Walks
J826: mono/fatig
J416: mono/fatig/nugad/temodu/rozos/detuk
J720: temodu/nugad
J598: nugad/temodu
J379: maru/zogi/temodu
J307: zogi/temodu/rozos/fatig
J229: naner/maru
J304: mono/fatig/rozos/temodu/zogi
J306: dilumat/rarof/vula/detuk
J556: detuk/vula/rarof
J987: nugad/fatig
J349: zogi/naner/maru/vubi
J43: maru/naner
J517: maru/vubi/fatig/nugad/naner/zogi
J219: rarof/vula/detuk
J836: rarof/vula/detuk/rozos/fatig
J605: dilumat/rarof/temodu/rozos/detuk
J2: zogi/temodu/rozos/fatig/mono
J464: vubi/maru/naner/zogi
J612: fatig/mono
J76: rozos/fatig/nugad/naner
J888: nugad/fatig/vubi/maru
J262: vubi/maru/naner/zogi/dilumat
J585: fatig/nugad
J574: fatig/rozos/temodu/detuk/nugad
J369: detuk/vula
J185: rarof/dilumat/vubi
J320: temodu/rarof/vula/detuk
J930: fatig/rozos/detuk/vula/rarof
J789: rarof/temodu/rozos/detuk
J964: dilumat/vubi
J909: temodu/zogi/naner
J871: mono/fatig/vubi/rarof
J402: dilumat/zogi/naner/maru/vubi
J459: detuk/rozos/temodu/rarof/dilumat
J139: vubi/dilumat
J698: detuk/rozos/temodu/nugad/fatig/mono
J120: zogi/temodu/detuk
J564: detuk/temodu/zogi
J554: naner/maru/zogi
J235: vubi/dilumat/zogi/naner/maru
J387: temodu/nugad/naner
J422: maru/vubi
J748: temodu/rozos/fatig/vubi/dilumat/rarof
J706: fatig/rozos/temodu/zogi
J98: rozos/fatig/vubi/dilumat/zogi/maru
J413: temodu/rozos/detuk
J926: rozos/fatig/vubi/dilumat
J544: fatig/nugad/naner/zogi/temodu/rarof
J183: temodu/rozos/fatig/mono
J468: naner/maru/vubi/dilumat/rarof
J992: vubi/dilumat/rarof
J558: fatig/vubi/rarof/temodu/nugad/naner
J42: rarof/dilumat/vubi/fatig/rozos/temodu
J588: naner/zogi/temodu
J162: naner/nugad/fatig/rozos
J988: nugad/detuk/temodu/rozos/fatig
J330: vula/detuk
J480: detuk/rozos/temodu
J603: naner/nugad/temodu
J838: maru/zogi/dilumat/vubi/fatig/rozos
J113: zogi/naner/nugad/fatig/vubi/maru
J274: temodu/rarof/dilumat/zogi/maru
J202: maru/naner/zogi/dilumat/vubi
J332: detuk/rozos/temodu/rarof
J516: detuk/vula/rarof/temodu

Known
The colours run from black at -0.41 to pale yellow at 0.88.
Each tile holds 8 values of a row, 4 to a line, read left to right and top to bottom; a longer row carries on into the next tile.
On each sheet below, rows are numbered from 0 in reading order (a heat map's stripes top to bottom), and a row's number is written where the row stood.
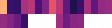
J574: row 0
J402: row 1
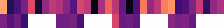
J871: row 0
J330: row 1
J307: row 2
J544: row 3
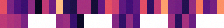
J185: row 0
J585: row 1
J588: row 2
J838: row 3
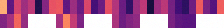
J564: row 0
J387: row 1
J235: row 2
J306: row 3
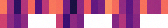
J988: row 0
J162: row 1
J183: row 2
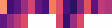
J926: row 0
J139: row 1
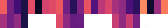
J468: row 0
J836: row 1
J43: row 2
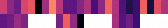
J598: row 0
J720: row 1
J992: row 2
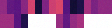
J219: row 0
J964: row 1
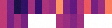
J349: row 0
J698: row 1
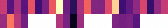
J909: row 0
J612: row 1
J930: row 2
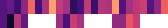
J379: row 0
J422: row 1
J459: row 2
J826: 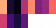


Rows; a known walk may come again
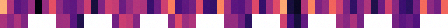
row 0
J229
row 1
J219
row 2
J274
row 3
J76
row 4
J789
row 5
J826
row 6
J113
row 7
J605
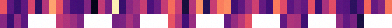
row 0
J603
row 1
J185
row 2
J706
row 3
J987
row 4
J926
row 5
J748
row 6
J120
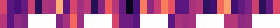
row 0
J464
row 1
J564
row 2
J307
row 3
J98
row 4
J558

